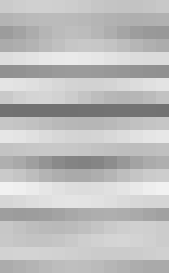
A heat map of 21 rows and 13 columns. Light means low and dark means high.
Ninth with the highest average: centre. Grain: streaks across. Slope: none.
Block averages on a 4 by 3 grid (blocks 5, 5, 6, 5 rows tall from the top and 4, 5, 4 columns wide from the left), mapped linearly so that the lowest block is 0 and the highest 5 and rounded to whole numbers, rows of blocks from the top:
2 1 3
4 5 5
0 2 0
3 2 2
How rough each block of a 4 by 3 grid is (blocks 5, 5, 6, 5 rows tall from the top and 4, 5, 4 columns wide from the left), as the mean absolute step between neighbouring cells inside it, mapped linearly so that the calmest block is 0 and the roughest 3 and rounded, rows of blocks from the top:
101 / 323 / 111 / 000
